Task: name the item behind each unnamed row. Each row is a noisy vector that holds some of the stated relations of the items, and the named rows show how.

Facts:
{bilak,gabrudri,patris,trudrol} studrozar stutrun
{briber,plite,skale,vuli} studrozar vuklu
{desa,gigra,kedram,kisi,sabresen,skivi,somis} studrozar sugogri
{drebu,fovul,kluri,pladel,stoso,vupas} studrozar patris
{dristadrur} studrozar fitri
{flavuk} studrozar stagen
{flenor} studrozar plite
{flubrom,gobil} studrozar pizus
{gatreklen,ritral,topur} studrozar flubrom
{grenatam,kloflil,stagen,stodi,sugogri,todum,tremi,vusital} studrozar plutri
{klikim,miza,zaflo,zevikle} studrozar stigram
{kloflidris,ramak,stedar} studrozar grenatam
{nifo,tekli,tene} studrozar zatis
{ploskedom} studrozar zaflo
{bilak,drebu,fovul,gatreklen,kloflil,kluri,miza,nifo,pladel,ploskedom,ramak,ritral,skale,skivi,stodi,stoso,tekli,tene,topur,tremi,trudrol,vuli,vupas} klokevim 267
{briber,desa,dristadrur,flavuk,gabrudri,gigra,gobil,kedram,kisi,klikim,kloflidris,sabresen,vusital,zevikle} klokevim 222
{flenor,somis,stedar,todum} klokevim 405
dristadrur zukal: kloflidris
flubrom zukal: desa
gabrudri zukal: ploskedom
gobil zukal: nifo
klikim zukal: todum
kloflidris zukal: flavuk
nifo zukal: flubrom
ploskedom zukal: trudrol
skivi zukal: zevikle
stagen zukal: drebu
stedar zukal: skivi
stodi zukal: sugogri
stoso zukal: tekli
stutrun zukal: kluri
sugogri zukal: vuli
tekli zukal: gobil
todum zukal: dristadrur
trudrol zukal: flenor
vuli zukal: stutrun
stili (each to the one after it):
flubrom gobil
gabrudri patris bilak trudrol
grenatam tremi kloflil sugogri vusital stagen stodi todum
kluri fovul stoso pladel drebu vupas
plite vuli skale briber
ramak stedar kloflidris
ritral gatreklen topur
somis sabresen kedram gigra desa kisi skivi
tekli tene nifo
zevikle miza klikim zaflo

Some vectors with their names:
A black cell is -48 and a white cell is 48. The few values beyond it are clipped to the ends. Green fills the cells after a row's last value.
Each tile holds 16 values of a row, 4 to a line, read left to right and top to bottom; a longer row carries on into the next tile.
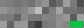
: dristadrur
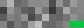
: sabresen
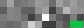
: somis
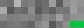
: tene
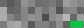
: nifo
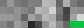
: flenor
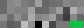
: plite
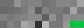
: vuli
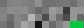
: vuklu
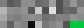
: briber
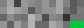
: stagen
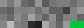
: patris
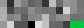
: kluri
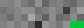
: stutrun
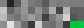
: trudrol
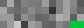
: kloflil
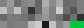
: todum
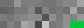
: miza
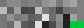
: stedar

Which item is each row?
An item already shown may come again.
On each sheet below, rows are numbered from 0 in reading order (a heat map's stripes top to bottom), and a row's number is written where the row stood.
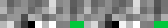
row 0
vupas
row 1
vupas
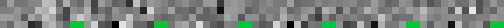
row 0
flenor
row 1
kluri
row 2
tremi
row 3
plite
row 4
zevikle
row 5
briber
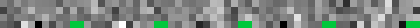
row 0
flubrom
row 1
kisi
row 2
flenor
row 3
gabrudri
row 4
ritral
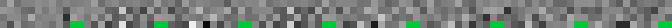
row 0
plutri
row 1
kloflidris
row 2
flubrom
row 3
kloflidris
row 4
zevikle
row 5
grenatam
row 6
gobil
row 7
patris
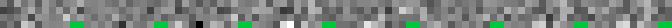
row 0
gatreklen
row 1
stutrun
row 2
fovul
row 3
skivi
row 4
ramak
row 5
nifo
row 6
stodi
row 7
stodi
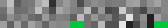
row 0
flavuk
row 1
stedar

